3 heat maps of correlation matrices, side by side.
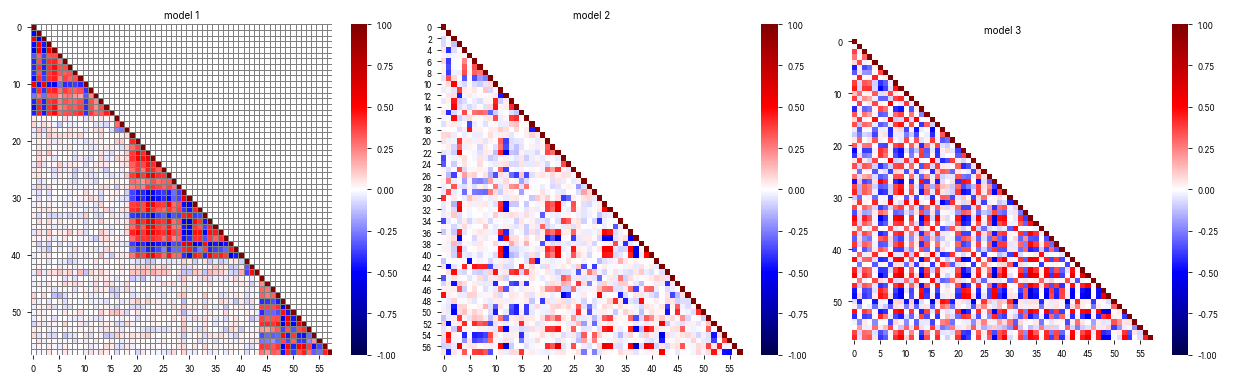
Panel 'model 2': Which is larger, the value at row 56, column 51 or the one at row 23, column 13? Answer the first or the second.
the first
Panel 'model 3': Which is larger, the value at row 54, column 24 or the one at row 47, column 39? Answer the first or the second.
the second
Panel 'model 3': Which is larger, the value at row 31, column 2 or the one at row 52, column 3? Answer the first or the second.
the second
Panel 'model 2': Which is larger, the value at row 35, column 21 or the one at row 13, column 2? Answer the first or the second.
the second
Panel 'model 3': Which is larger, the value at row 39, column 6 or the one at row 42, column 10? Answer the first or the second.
the second
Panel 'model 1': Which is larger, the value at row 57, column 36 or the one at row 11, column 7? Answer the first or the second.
the second
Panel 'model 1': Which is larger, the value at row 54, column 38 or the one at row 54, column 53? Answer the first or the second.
the first
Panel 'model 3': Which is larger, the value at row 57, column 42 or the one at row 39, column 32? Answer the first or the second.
the first
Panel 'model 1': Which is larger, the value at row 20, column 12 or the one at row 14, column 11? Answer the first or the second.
the second
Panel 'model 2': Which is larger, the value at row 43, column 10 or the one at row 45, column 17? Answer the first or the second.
the first
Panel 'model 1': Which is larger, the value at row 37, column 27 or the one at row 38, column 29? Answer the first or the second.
the second
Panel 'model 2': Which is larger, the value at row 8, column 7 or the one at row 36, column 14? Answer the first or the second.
the first
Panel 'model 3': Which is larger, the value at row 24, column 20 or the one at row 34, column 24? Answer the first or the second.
the second
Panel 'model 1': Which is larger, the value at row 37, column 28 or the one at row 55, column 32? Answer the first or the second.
the first
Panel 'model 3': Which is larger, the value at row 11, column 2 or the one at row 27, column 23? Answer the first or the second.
the first
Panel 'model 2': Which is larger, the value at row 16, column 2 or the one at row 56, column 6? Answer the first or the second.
the first
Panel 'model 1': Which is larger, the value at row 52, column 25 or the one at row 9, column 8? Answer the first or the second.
the second
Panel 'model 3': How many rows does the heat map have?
58
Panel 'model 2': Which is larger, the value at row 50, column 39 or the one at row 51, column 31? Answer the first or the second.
the second
